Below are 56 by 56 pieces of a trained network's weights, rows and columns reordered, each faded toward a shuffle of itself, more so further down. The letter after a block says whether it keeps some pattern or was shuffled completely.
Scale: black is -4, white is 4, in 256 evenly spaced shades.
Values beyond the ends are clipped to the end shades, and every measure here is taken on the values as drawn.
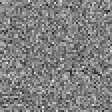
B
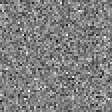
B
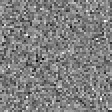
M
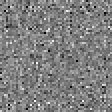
B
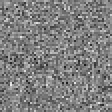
B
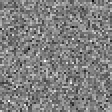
M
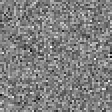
M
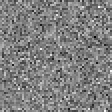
M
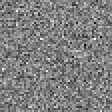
B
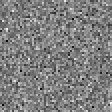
M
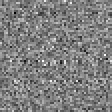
B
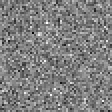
B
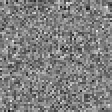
B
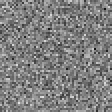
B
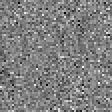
B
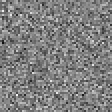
B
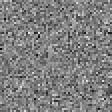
B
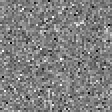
M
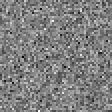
M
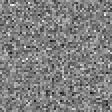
M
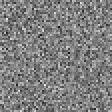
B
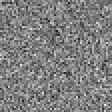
M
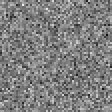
M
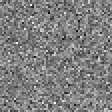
M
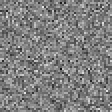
B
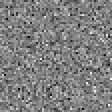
B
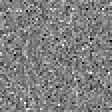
M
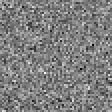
B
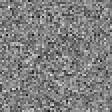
B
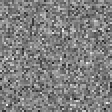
M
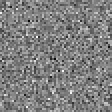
B
